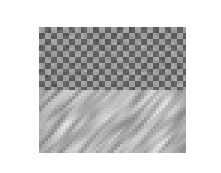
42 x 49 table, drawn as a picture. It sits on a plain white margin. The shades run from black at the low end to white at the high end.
The table splits into 2 rows of 1 panel. Panel 1,1: middling, checkered, strong in contrast. Panel 2,1: high, slanting up to the right.
